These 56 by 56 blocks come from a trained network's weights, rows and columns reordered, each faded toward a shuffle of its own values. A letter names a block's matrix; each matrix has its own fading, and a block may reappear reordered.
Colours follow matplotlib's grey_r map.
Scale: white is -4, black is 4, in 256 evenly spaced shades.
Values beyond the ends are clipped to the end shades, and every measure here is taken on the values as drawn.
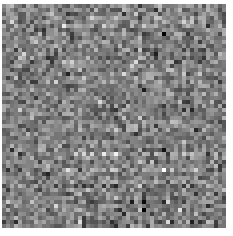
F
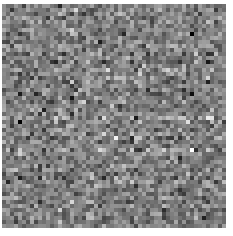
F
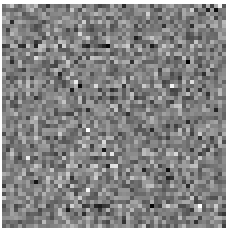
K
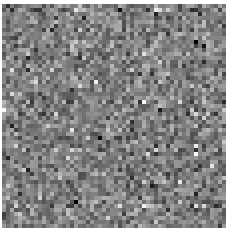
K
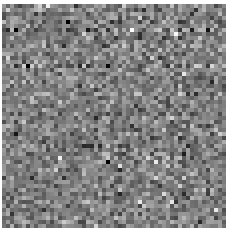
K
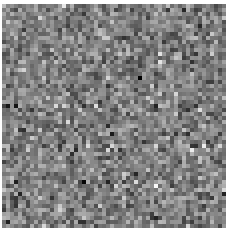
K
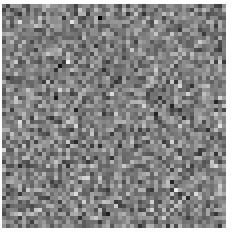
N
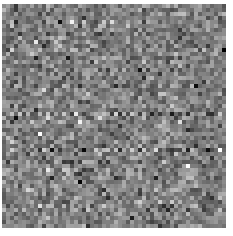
K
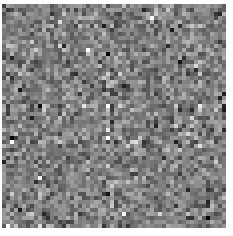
K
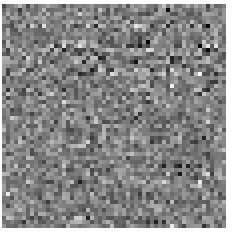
F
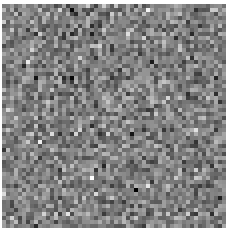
K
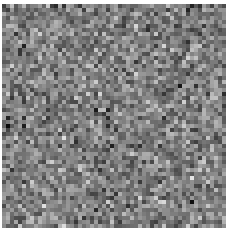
N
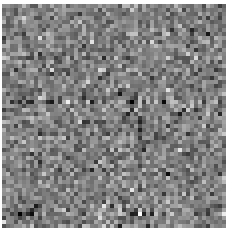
K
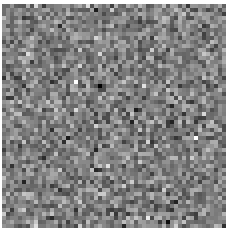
N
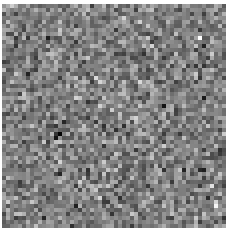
N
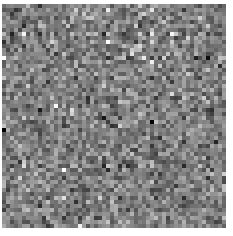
K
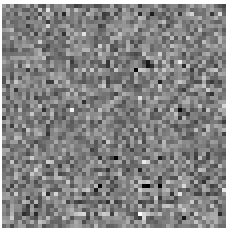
F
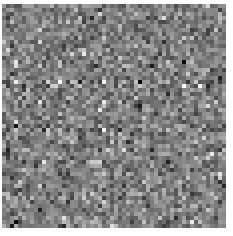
K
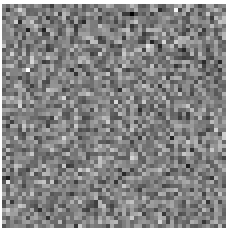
N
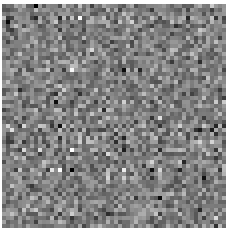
F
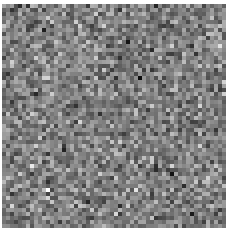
N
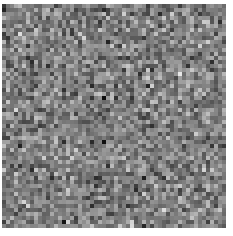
N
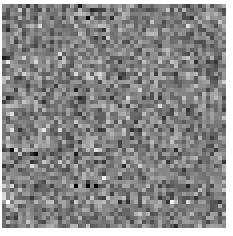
F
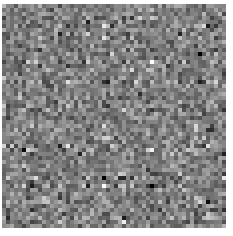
F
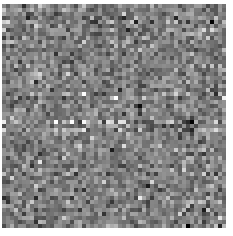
K
